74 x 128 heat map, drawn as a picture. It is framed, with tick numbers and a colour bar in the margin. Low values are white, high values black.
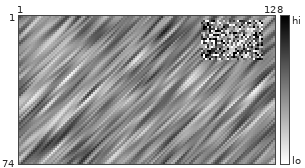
Roughest part: top right. Grain: diagonal, up to the right. Odd patch: rougher, in the top right. Slope: none.
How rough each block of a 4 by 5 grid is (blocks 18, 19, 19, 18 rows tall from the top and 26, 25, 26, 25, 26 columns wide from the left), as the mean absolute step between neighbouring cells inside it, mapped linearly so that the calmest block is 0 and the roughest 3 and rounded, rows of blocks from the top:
00023 | 00011 | 00000 | 00000
